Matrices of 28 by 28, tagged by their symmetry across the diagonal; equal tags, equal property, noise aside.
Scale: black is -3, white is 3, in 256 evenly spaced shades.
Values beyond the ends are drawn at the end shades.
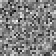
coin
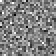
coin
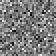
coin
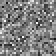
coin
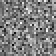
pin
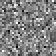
pin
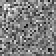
coin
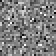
pin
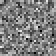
coin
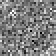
coin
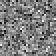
pin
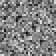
coin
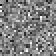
pin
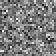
pin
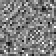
coin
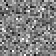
pin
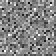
coin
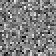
pin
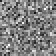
coin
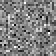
pin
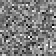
pin
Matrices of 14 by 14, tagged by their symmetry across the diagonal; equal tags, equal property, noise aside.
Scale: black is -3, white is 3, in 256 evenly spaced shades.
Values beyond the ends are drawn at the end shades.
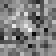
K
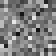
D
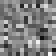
D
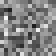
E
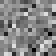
K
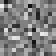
D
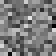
E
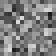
K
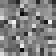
D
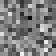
E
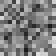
K
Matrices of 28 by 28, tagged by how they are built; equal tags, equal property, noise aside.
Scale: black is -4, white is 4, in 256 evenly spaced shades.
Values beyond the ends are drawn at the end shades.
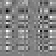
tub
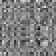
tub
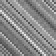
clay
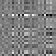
tub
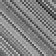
clay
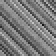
clay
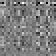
tub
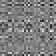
tub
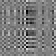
tub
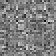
tub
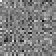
tub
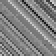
clay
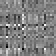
tub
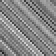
clay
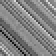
clay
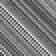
clay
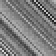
clay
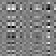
tub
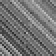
clay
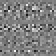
tub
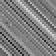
clay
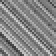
clay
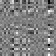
tub
